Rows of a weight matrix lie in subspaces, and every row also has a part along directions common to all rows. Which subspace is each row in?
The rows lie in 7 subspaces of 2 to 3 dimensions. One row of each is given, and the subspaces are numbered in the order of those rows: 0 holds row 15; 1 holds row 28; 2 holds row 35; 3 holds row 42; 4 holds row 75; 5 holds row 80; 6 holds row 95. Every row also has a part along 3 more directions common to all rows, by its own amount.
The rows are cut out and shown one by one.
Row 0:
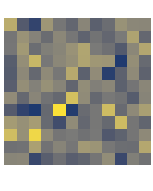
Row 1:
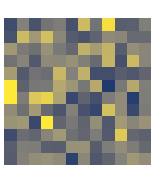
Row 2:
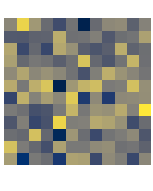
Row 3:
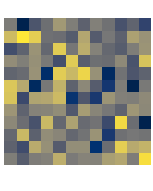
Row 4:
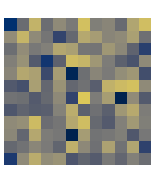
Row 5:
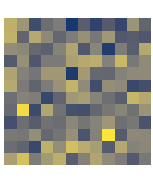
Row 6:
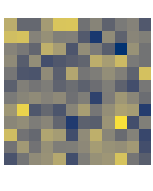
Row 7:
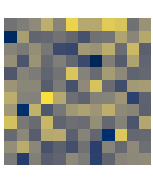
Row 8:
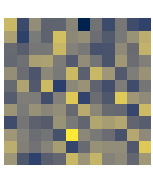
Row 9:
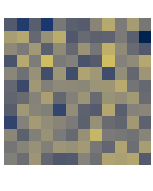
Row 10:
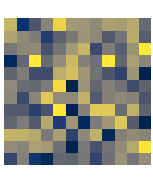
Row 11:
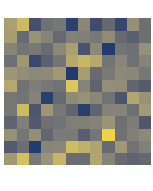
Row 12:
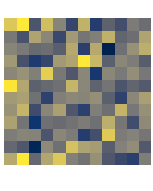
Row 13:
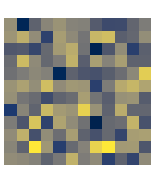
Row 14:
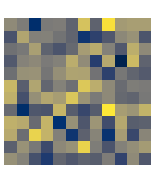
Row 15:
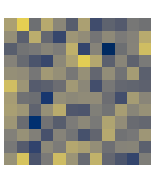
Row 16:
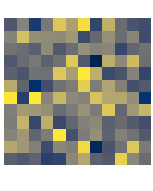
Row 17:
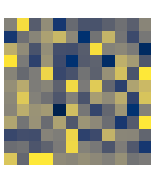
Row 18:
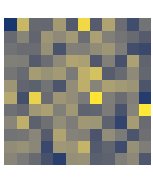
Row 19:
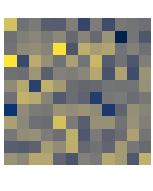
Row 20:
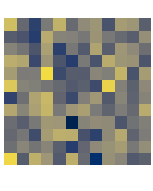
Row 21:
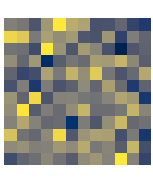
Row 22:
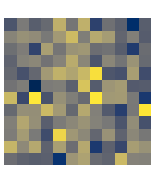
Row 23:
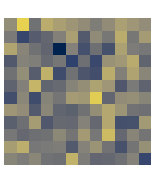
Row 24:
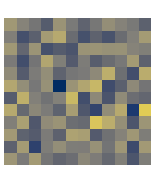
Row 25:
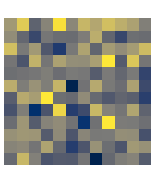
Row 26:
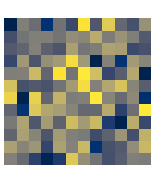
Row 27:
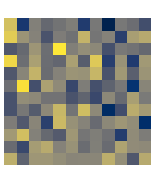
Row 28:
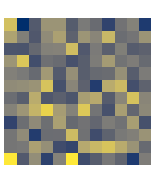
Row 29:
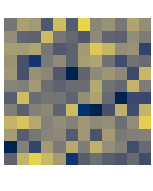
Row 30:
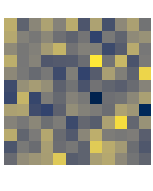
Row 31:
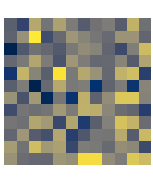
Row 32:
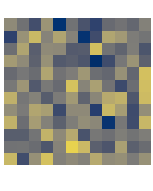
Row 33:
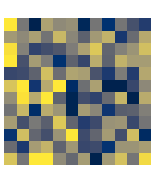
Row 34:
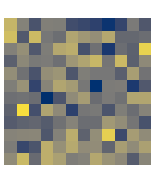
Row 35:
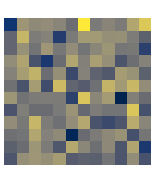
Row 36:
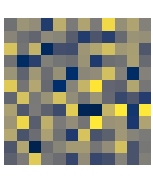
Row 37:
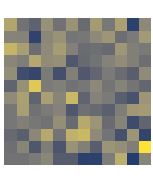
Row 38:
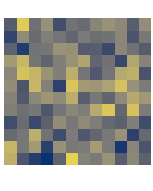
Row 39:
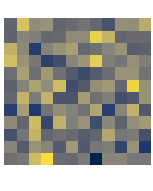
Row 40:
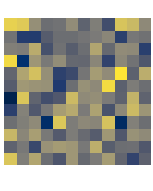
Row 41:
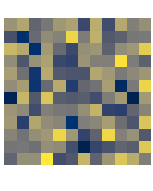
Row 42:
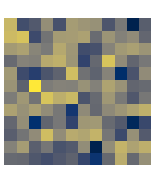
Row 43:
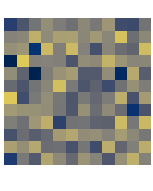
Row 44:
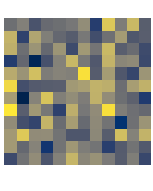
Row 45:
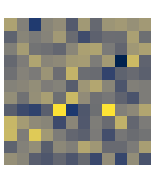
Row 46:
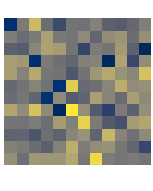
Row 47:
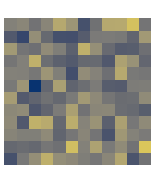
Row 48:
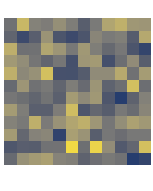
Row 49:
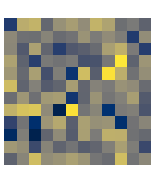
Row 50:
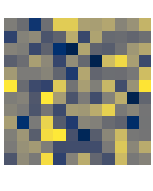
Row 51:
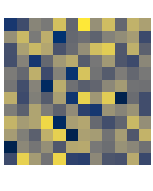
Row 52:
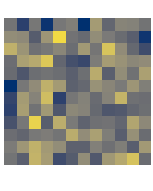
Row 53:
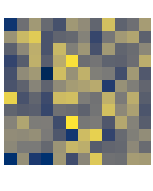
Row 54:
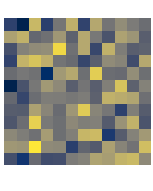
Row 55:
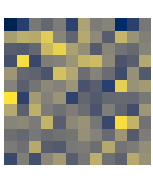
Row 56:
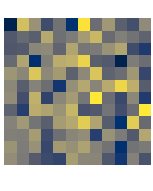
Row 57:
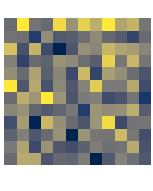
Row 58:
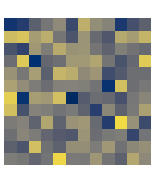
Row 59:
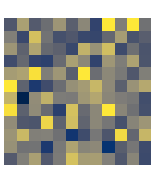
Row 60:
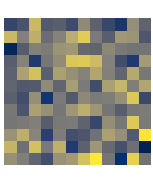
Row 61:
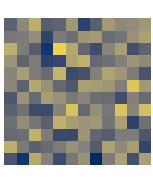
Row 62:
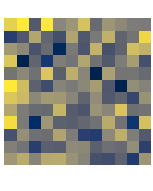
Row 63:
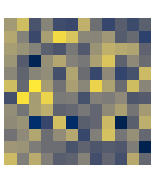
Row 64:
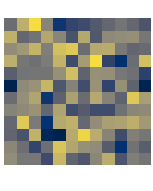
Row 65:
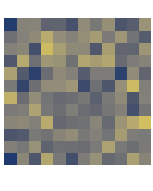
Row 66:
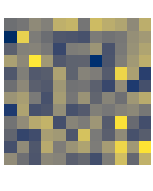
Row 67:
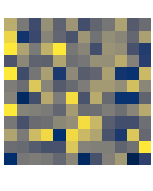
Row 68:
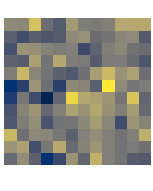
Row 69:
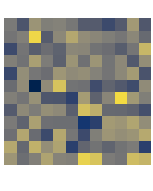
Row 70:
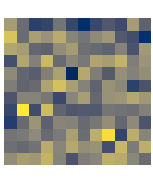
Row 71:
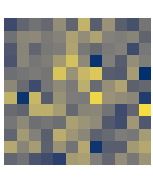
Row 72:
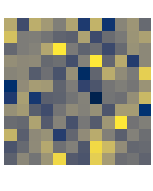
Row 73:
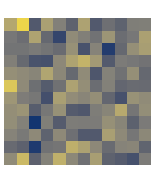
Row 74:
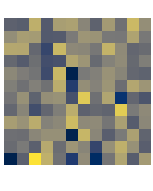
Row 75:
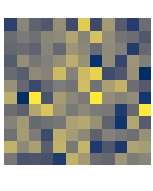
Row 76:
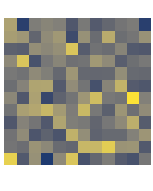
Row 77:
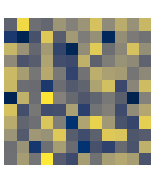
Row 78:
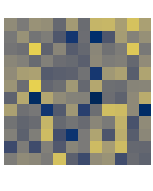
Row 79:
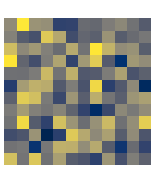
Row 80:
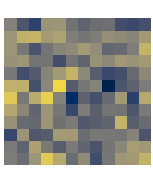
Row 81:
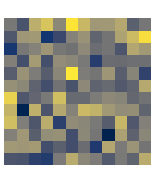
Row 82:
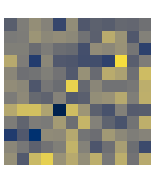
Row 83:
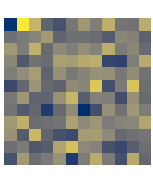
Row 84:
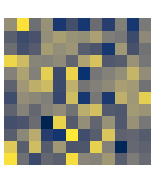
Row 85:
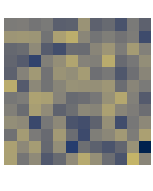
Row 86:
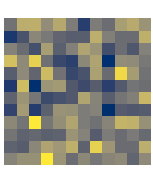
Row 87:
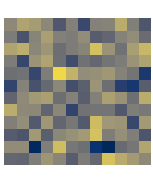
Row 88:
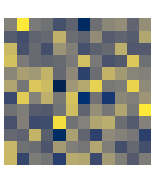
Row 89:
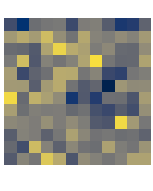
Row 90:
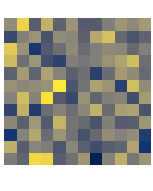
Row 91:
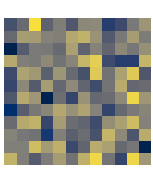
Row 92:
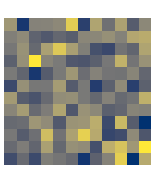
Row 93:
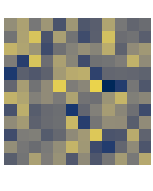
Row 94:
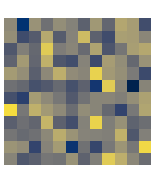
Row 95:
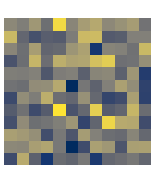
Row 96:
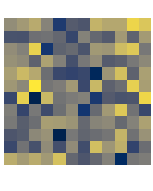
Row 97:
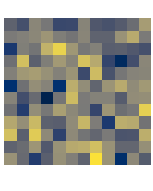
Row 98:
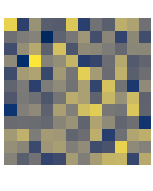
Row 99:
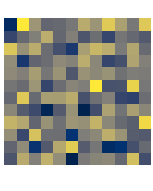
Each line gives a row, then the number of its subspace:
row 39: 2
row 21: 4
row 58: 5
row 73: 0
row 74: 2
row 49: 6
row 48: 3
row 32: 6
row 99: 1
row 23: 5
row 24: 2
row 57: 6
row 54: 0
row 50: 1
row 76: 1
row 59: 3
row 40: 5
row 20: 1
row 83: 1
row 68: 5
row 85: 3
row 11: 0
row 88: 2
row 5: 0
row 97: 6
